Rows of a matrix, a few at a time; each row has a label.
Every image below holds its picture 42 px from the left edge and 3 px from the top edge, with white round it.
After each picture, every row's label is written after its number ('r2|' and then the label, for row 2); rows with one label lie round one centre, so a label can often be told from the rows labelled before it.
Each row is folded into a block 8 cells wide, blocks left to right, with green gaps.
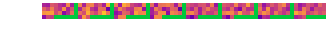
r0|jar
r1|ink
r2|ink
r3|ink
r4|jar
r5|jar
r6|jar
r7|jar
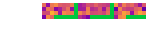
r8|ink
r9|jar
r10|ink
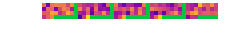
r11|ink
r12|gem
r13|gem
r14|gem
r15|jar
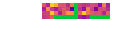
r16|ink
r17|jar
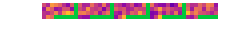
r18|ink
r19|jar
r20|gem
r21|gem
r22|jar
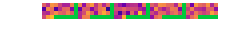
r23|ink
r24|ink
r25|gem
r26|ink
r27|ink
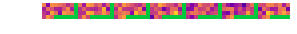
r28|ink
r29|ink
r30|ink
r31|ink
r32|jar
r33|gem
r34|ink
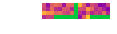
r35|jar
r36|gem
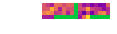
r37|jar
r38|gem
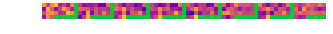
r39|ink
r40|gem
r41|gem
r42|gem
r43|gem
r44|jar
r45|gem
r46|jar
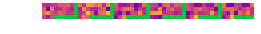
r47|jar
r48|ink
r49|gem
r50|jar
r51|gem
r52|gem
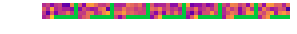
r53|gem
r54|ink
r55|jar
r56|gem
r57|gem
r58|ink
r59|ink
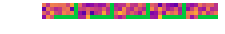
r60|ink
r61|gem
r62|jar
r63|gem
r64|jar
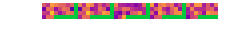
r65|ink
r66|ink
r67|gem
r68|ink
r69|ink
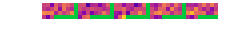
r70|jar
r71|gem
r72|gem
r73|jar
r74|jar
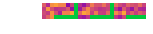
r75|ink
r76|jar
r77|jar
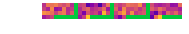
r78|jar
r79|gem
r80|jar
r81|gem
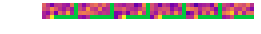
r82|gem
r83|jar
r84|gem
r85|gem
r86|gem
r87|jar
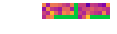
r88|ink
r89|gem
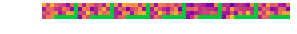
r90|ink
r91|ink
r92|ink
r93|ink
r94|gem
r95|gem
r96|ink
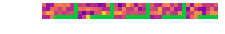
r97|jar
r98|gem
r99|jar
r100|jar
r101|ink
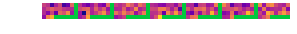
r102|gem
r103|gem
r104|jar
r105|gem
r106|gem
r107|gem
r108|ink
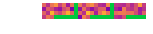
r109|ink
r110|ink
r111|jar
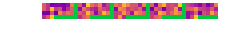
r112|gem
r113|ink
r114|ink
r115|ink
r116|gem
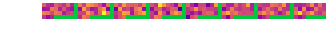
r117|jar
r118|ink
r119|ink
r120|ink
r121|gem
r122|jar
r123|jar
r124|jar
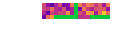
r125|gem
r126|ink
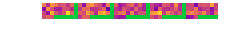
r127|ink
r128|ink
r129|jar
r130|jar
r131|jar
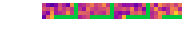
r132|gem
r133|jar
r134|gem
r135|ink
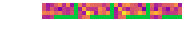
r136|jar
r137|ink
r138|ink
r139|jar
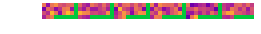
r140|ink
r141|jar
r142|ink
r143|ink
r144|gem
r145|jar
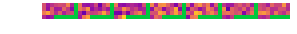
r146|jar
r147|gem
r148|gem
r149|ink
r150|ink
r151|jar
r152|jar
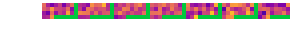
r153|gem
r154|jar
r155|jar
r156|jar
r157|gem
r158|ink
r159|gem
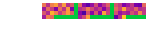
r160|ink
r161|gem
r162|gem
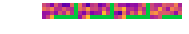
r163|gem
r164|gem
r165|gem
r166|jar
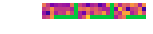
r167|gem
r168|gem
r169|ink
